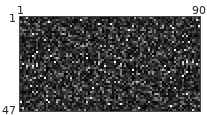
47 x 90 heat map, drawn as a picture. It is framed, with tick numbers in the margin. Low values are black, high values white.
Average level on the scale: 20%. Symmetry: a half turn. Grain: fine. Histogram: skewed, a long tail of high values. Odd rows or columns: none.
